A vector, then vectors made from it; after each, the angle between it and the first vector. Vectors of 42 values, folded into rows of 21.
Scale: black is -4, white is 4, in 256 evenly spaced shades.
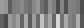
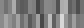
orthogonal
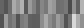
orthogonal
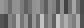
nearly parallel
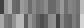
partly opposed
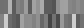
partly opposed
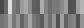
partly opposed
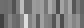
partly aligned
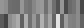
nearly parallel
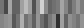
partly opposed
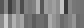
orthogonal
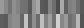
nearly parallel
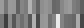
partly aligned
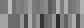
nearly opposite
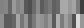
partly aligned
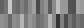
partly opposed
